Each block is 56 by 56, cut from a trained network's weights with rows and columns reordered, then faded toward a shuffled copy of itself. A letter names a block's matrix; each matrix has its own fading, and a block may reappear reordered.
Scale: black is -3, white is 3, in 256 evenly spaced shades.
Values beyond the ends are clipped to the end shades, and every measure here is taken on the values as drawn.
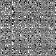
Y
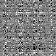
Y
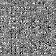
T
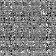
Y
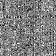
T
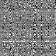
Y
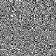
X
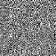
X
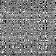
Y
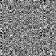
X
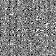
T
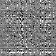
Y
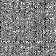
T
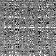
Y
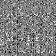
T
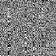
X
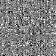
T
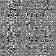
Y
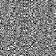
X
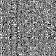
T
